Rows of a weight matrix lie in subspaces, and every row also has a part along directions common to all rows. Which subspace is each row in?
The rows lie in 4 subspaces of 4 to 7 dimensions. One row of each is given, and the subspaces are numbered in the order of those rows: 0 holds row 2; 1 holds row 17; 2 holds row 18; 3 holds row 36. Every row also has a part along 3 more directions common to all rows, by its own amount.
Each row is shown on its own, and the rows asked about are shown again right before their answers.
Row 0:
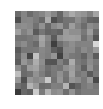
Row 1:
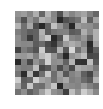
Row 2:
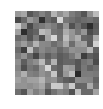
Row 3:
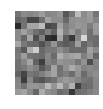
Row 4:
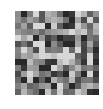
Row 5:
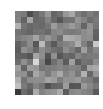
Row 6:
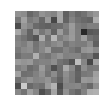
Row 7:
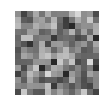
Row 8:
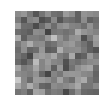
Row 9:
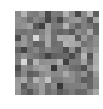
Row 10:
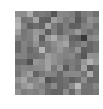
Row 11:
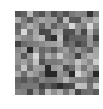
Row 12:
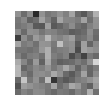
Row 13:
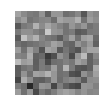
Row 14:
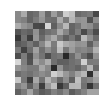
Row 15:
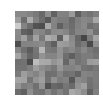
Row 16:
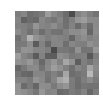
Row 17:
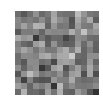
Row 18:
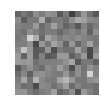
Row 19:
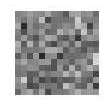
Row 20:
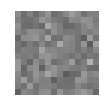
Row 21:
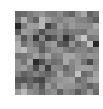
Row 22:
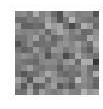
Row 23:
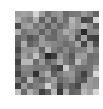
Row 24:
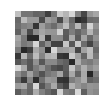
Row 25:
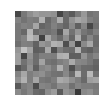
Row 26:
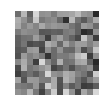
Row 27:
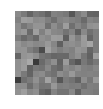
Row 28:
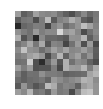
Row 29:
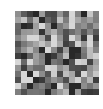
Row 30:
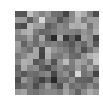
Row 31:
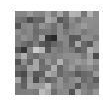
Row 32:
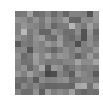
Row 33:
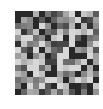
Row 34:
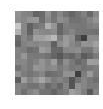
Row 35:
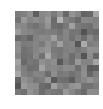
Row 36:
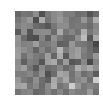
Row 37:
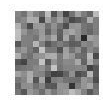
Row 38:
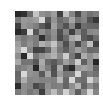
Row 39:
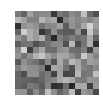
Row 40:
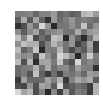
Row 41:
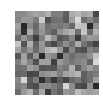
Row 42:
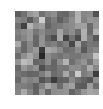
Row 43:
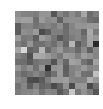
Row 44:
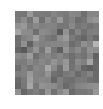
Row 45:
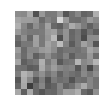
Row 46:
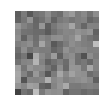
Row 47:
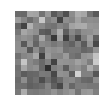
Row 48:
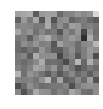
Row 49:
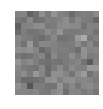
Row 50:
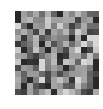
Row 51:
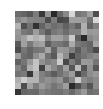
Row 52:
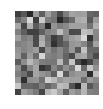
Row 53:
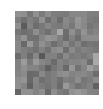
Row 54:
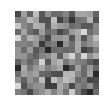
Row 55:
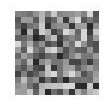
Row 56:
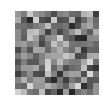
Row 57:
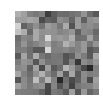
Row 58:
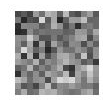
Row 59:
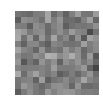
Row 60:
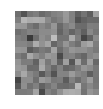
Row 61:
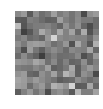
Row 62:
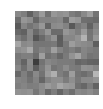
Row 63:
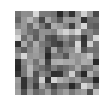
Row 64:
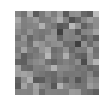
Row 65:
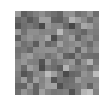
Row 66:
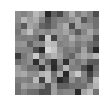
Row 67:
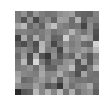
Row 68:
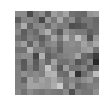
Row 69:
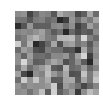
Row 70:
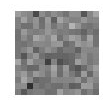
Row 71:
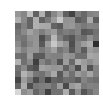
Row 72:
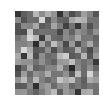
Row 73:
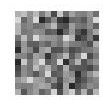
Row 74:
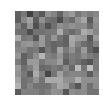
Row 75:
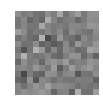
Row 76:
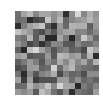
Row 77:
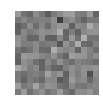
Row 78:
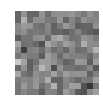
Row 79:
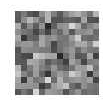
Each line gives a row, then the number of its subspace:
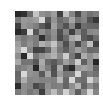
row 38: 2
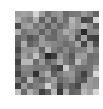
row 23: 1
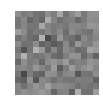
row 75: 2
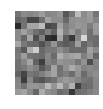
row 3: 2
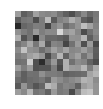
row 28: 1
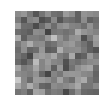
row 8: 3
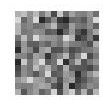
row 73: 1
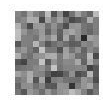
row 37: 1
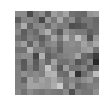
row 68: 0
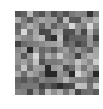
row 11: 0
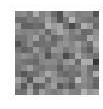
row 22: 1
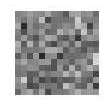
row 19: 0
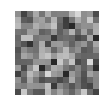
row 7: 1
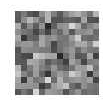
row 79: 3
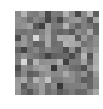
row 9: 1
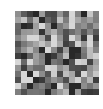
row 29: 3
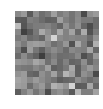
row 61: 0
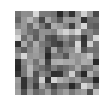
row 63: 1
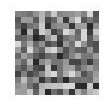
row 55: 0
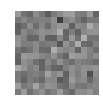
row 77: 2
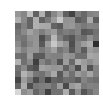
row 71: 3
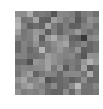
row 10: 3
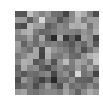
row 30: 0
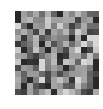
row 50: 1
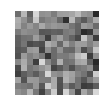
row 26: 1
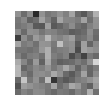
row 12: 1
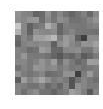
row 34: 2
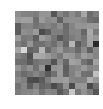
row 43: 0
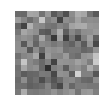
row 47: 0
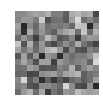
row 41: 0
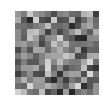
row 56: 3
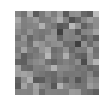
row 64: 1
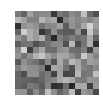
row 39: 0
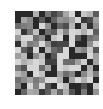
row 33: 3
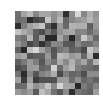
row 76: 2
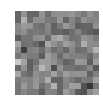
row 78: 1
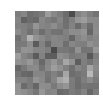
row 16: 2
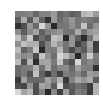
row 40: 3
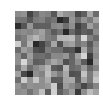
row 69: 1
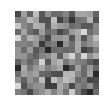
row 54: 1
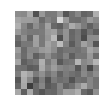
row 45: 3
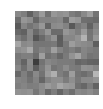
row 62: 0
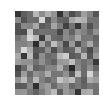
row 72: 2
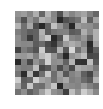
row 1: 3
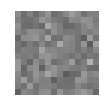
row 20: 1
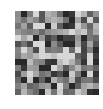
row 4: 1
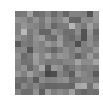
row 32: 0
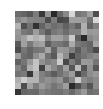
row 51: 3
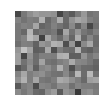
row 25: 2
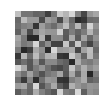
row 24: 2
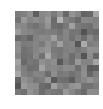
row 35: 1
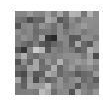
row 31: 2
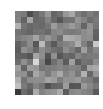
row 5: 3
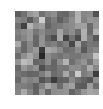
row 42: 0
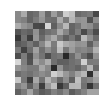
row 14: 1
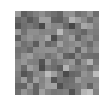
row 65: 1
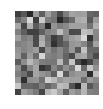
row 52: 3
